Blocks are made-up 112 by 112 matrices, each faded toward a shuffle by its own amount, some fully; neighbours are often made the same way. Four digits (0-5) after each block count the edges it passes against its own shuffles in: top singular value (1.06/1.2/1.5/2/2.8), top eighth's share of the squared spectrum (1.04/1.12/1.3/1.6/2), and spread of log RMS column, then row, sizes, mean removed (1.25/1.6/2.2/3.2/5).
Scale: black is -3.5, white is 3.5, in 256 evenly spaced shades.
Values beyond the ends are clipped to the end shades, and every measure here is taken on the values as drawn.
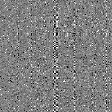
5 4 3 2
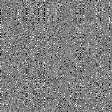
4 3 3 1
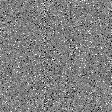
3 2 1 0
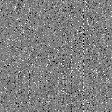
3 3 2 0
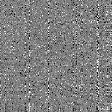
4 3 3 1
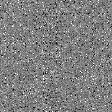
3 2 2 0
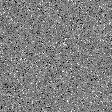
1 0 0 0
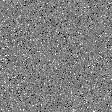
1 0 0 0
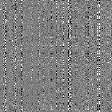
5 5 4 2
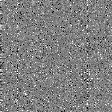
4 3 2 1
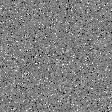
1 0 0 0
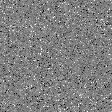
2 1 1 0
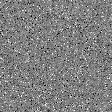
2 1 0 0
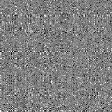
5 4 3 3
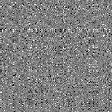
4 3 2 2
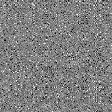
4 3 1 2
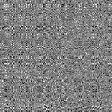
5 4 3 3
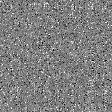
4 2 1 1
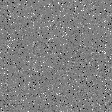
2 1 1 0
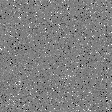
1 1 0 0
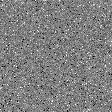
0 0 0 0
